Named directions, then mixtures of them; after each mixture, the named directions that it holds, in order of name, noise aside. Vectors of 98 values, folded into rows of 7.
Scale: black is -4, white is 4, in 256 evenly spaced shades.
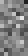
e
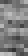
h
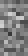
e, h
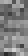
h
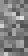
e, h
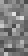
e, h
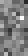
e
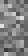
e, h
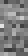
e, h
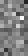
e
